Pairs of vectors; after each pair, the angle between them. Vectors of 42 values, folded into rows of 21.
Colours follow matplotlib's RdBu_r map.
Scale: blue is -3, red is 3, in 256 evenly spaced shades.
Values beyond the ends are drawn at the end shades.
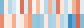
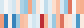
orthogonal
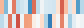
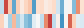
nearly opposite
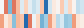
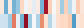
nearly opposite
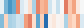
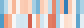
orthogonal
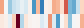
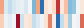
nearly parallel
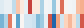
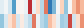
partly aligned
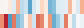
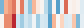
orthogonal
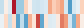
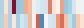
nearly parallel
